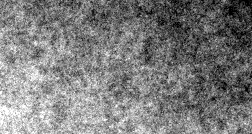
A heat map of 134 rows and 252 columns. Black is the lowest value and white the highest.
Mirror symmetry: none. Stripes: none. Ninth with the highest average: bottom left. Odd rows or columns: none. Average level on the scale: 50%. Ninth with the lowest average: top right. Grain: blotchy. Slope: up to the bottom left.
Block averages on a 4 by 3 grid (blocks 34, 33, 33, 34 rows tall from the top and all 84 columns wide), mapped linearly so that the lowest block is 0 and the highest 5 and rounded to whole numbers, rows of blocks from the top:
210 | 321 | 431 | 542
